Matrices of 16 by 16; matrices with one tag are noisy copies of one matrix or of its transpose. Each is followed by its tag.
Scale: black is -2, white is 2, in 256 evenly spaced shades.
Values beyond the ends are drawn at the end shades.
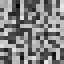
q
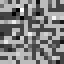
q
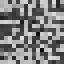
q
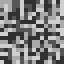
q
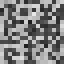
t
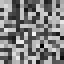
q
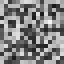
t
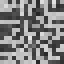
q
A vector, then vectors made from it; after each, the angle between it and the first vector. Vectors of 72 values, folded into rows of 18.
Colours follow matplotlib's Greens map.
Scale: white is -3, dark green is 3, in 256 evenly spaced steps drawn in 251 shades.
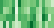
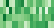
orthogonal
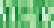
partly opposed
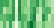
nearly parallel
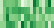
orthogonal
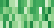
partly aligned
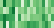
partly aligned
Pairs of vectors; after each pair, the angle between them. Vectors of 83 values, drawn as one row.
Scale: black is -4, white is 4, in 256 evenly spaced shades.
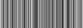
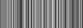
partly opposed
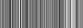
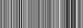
nearly opposite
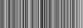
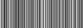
partly opposed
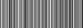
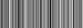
nearly opposite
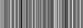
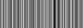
partly opposed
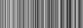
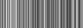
nearly parallel
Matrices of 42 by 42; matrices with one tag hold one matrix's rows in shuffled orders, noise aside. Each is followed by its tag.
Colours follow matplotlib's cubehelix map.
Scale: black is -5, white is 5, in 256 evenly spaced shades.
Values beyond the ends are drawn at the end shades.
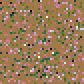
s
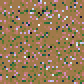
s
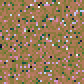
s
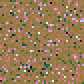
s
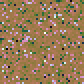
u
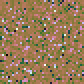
u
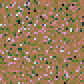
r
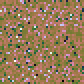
r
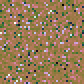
r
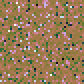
r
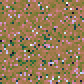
s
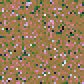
u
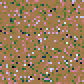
s
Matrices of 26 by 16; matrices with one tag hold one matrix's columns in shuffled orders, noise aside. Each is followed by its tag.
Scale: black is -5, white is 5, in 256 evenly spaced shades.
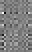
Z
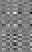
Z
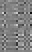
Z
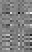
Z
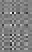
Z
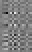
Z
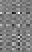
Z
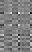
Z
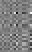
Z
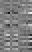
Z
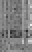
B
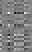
Z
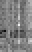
B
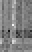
B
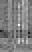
B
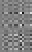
Z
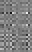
Z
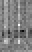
B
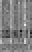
B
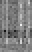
B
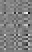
Z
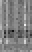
B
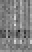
B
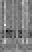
B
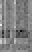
B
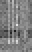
B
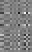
Z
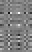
Z
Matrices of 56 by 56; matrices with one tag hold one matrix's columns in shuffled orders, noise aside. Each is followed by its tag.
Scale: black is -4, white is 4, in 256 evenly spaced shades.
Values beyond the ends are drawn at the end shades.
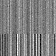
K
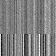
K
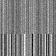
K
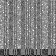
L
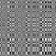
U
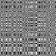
U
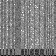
L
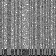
L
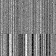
K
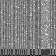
L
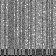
L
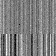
K
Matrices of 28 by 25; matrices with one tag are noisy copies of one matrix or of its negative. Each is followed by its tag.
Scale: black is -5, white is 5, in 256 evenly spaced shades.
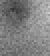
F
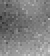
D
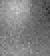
F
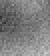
D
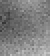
D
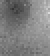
F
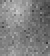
F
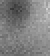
F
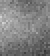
D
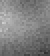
D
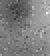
F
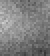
D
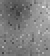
F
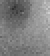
F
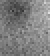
F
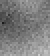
D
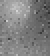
F
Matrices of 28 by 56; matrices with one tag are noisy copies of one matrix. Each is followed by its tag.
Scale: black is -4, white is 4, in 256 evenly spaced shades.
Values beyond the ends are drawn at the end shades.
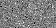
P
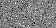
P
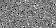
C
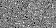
P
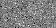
P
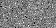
P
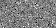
C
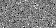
C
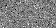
C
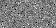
C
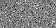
C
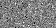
P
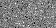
P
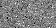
P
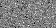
P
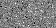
P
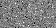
P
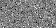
C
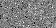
P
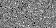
P
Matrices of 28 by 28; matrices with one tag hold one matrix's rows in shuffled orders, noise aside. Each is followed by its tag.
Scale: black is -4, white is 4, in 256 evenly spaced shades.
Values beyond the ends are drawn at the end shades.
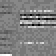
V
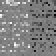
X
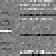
V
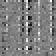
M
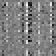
M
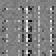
M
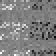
X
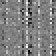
M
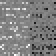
X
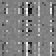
M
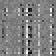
M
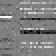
V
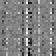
M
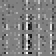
M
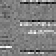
V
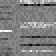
V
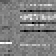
V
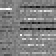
V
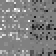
X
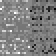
X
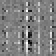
M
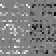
X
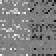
X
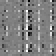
M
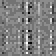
M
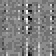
M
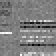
V
